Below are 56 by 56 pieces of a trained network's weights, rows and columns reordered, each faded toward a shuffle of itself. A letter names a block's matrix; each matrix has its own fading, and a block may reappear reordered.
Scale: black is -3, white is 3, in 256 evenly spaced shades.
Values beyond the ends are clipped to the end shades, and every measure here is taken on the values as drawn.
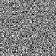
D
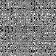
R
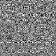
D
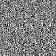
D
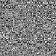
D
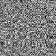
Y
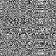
Y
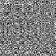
Y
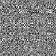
Y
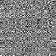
Y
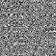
D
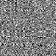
D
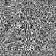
Y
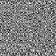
Y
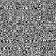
Y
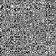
D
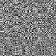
Y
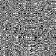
D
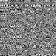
D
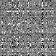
R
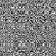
Y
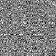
D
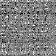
R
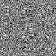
D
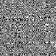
D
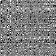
R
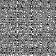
R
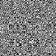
D
